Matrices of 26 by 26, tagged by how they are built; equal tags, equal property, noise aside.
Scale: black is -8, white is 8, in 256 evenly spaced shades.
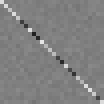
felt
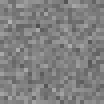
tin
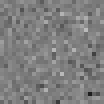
tin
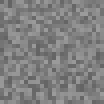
tin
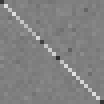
felt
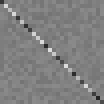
felt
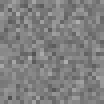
tin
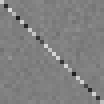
felt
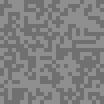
tin
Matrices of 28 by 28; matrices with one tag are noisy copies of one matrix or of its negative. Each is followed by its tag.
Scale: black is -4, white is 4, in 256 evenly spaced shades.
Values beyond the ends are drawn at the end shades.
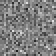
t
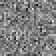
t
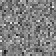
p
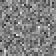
p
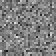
p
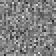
t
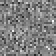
t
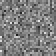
p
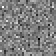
p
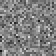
p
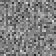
t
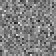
p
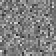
p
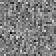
t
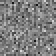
t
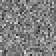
p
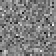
p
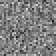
t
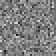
p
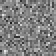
p
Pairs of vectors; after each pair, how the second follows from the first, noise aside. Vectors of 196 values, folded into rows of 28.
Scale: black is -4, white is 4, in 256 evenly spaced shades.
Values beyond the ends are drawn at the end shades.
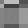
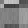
copied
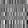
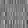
shrunk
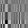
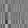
shrunk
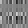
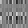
copied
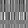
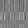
shrunk
